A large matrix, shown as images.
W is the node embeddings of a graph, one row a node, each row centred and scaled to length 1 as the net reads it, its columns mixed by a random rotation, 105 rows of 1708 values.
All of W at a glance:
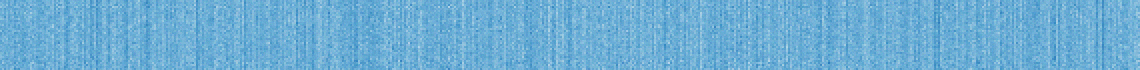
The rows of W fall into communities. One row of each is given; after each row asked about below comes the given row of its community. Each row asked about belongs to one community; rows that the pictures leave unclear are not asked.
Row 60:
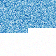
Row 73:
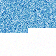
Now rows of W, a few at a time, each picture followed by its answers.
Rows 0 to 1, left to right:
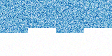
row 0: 60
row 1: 60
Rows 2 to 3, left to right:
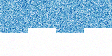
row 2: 73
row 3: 73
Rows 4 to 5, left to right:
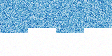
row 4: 60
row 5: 60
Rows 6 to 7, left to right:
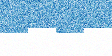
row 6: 60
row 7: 60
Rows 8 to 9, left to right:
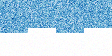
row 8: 60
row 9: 73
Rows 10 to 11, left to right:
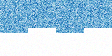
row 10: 73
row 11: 73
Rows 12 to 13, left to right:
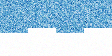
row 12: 73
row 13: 60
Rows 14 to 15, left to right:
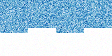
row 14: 60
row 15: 60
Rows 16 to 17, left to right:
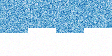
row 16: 60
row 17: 73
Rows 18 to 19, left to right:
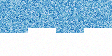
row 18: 60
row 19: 60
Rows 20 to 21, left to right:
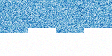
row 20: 60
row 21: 60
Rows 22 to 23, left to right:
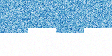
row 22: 60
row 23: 73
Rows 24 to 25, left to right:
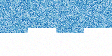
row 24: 60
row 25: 73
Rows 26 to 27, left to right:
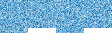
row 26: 60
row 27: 73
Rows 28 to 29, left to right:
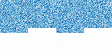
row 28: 73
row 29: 73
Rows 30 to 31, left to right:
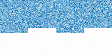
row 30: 60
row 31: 73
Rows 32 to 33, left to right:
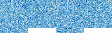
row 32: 73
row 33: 73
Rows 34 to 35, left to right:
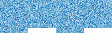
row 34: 60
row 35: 73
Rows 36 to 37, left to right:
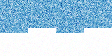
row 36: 60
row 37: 60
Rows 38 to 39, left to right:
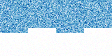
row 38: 73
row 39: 60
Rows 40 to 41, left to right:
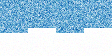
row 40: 60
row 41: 60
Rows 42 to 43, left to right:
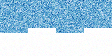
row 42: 73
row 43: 60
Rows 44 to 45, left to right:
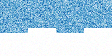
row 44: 60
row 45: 73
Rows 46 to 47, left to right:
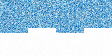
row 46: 73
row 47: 73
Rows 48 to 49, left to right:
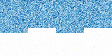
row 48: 60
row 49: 60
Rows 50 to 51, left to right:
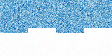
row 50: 73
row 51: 73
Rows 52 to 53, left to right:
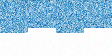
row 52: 60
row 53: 60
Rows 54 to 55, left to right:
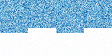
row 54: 73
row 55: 60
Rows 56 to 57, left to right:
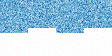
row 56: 60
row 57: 73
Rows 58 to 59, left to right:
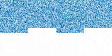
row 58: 73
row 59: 60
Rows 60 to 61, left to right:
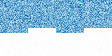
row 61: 60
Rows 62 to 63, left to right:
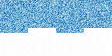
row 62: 73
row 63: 60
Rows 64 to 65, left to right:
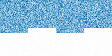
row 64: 60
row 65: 60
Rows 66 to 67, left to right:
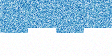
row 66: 73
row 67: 60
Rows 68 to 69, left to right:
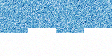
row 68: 73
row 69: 73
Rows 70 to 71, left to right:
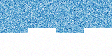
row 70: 60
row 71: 73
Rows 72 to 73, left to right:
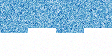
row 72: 73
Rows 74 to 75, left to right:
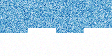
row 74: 60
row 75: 73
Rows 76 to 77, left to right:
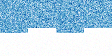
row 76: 60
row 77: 73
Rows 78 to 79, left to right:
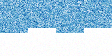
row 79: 60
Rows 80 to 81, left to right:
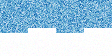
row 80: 73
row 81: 60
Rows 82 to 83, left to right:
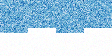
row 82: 73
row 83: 60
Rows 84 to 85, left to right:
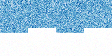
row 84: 73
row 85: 73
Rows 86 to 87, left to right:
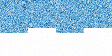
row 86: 60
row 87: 73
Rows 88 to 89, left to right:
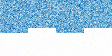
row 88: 73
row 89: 73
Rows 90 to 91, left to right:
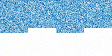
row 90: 60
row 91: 60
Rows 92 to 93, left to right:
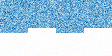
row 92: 73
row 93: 60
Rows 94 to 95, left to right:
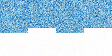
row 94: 60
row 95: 60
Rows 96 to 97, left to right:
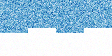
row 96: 73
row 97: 73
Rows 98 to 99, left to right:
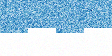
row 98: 60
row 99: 60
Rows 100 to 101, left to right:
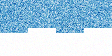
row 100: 73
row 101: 60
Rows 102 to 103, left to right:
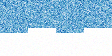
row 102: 60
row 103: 60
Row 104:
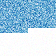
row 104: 60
